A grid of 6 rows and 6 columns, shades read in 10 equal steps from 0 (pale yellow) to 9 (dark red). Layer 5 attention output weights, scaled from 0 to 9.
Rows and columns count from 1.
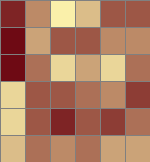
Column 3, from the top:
0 6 1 6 8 4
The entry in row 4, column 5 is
4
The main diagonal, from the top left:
8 3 1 5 7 3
